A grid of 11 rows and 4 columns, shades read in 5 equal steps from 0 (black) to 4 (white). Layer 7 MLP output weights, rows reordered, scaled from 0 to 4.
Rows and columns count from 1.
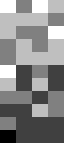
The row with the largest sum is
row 1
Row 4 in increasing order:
2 2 3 3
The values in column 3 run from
1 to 4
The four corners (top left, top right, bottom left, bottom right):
4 3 0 1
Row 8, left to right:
2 2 1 2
